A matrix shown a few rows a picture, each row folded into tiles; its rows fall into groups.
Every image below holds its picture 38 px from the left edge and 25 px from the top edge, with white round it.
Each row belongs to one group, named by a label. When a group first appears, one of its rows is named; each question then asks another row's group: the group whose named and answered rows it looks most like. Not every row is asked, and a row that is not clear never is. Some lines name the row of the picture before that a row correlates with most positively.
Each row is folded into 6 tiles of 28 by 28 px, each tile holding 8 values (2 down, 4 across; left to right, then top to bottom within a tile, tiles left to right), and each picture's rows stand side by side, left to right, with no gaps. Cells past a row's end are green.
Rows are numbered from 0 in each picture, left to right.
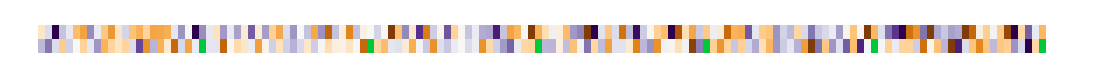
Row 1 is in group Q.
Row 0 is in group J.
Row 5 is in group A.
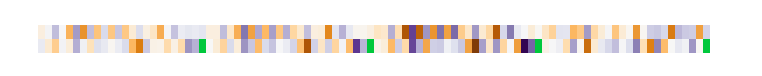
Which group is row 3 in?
A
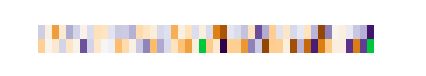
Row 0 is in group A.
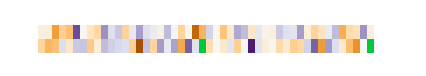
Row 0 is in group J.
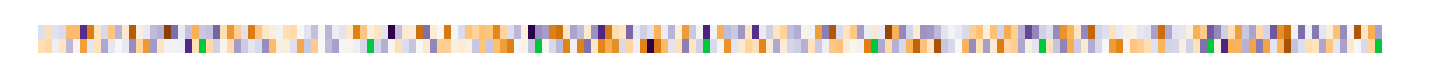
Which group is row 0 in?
A
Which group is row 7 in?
Q
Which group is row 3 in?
Q
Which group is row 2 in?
J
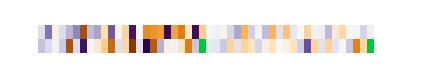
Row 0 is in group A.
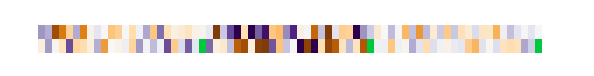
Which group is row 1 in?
Q
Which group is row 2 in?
J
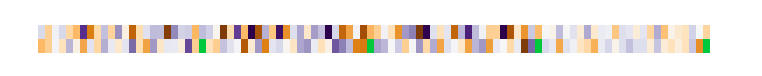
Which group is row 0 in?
A
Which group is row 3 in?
Q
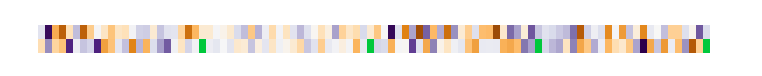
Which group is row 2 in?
J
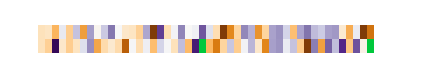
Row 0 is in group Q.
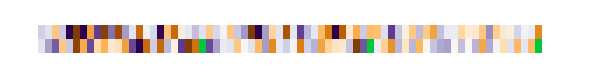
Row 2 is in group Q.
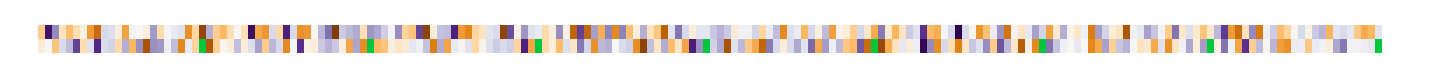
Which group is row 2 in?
A
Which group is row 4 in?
Q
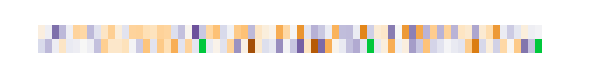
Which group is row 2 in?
J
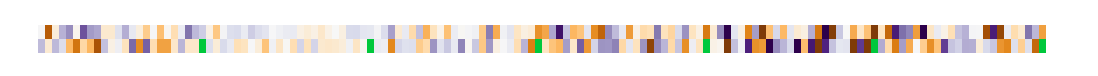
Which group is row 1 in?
Q
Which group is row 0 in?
Q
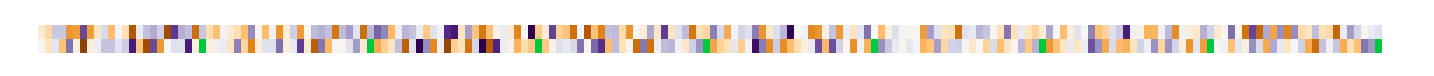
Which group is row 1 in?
A
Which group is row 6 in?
A
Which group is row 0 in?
A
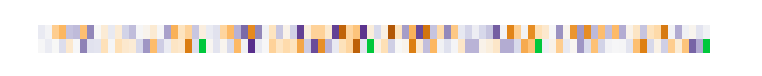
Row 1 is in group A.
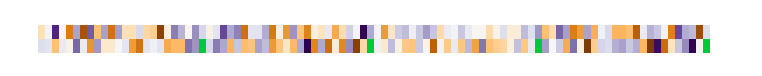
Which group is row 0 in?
J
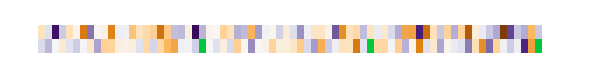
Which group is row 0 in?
J
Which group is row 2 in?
A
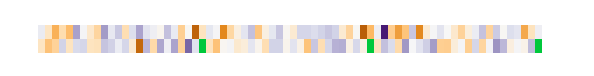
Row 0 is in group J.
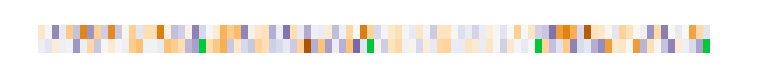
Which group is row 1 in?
J
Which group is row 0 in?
J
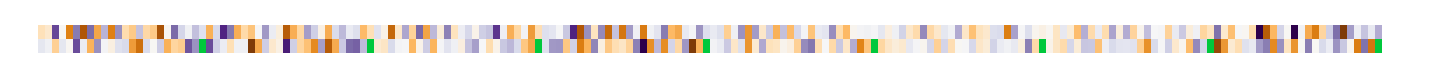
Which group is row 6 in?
J
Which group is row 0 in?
J
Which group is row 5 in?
A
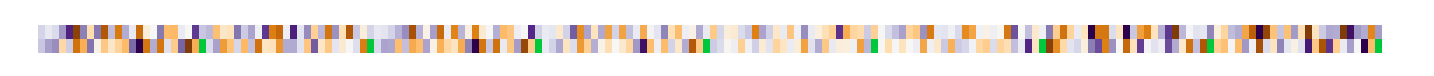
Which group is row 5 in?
A
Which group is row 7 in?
A
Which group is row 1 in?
Q
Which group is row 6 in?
A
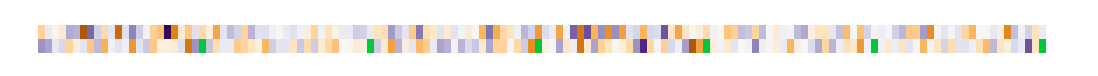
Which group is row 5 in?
A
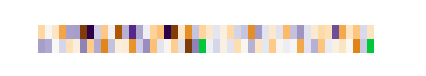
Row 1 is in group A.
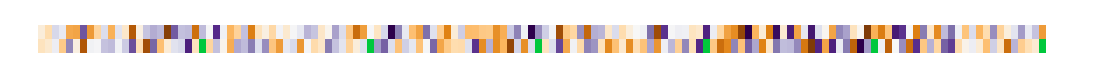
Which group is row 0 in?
A
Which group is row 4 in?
J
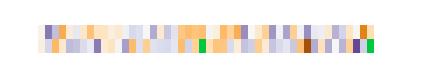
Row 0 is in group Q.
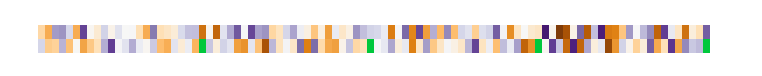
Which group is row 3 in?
Q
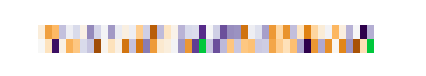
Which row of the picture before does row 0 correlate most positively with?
1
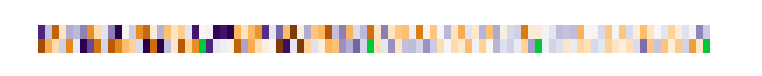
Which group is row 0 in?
A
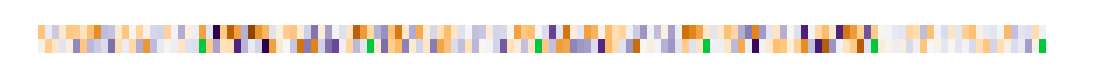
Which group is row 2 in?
Q
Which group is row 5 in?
A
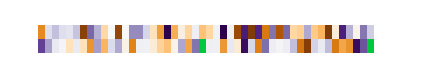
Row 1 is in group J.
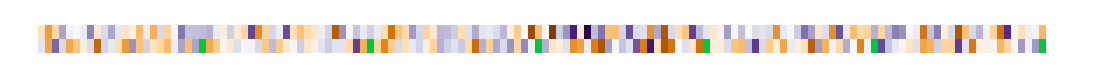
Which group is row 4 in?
Q
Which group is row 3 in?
Q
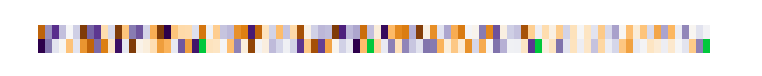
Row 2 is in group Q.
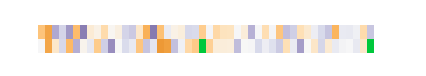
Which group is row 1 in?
A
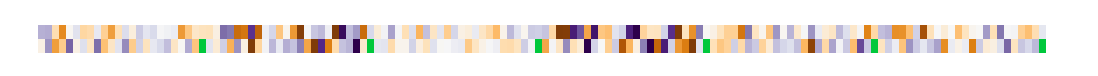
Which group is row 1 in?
A
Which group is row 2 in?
J
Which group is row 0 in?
Q
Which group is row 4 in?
J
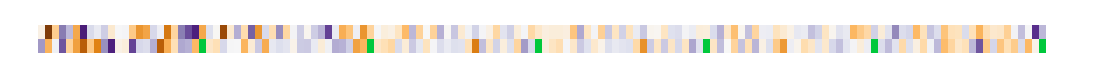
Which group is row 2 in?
J
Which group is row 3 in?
J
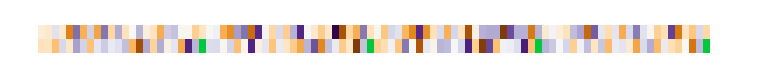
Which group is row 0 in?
J
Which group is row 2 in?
A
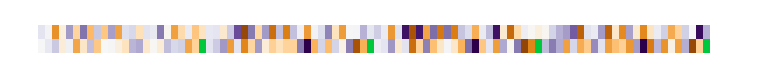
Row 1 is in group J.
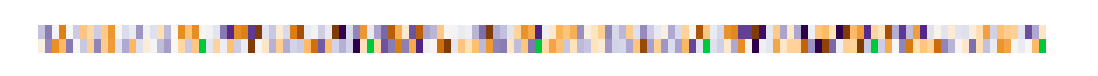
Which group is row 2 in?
Q
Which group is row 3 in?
J
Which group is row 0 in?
Q
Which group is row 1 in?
A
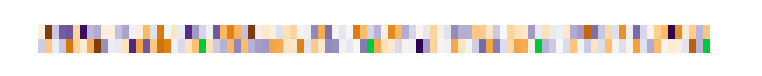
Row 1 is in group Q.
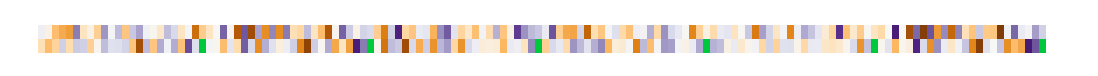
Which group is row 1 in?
J
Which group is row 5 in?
J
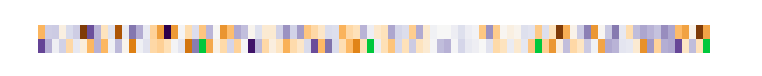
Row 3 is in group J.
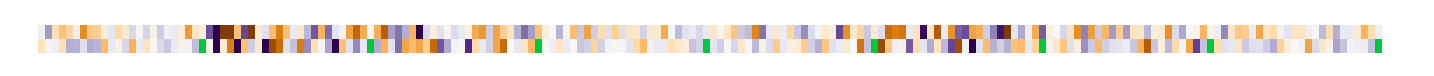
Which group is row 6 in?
J
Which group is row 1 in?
Q
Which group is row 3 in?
J
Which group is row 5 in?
A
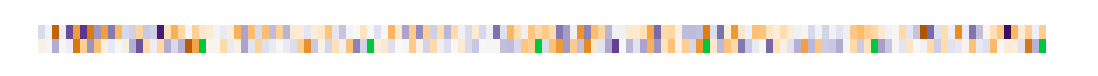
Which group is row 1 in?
J
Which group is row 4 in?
Q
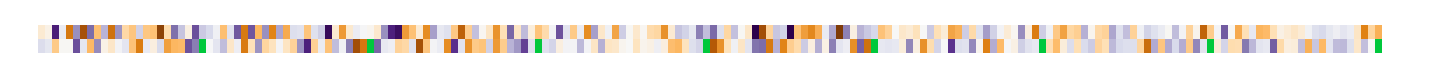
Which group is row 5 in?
A
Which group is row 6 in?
J
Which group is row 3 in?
J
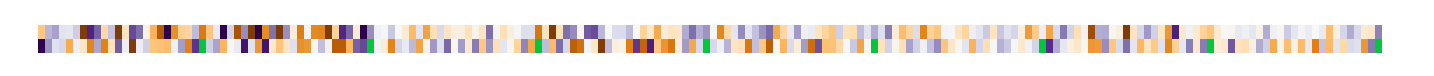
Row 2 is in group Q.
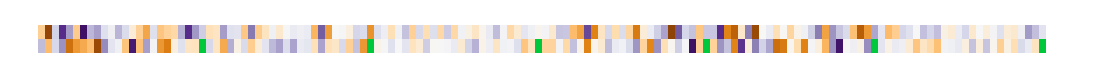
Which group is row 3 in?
A
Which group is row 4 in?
Q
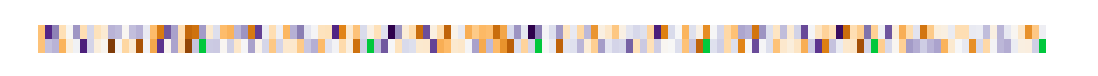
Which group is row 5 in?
Q
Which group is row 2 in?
J
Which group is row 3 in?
Q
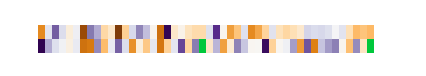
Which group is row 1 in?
Q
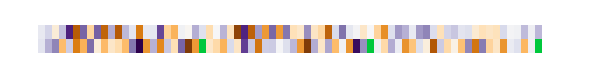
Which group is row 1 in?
J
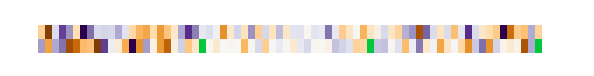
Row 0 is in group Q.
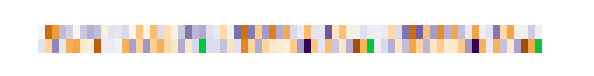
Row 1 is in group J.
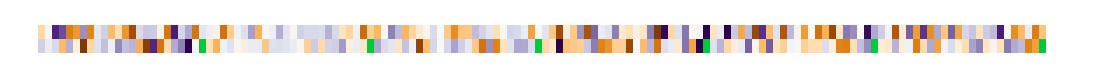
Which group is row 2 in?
A
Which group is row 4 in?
J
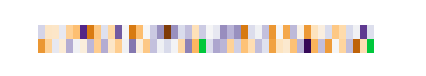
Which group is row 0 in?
A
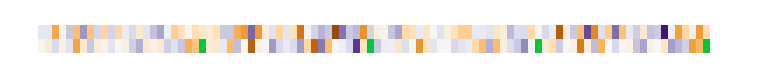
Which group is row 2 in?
A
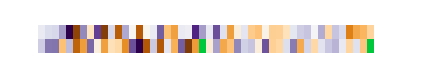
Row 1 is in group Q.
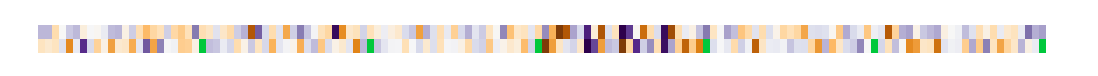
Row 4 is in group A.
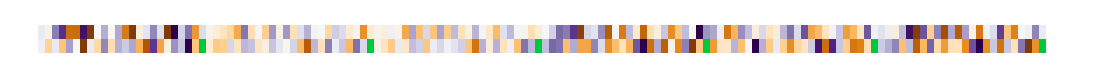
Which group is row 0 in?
A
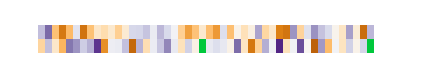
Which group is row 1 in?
A
